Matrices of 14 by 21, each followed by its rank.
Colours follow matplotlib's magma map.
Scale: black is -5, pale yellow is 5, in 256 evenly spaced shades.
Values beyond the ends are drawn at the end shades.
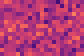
full rank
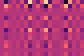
one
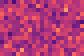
full rank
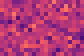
full rank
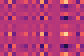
one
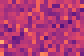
full rank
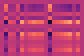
one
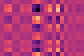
one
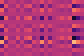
one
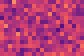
full rank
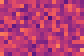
full rank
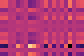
one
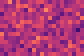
full rank
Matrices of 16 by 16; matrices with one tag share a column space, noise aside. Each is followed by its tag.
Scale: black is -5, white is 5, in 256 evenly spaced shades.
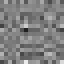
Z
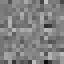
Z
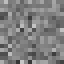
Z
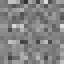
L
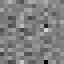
Z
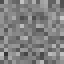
Z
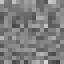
Z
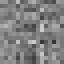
L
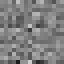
Z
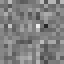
L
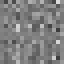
L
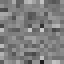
Z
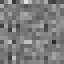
L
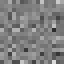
Z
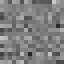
Z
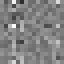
L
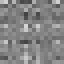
L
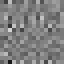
Z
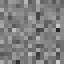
Z
